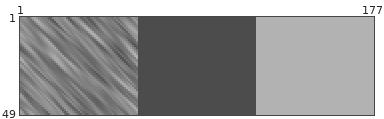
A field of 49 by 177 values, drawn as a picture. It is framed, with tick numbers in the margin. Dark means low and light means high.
The table splits into one row of 3 panels. Panel 1,1: middling, slanting down to the right. Panel 1,2: low, flat. Panel 1,3: high, flat.
